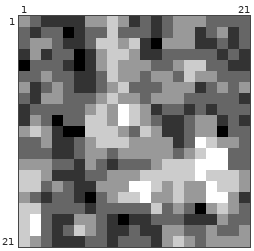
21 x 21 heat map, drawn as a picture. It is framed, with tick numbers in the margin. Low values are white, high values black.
The top left is the ninth with the highest average. Neither half mirrors the other. No row or column stands out. The texture is blotchy. Overall the values sit about 50% of the way up the scale.
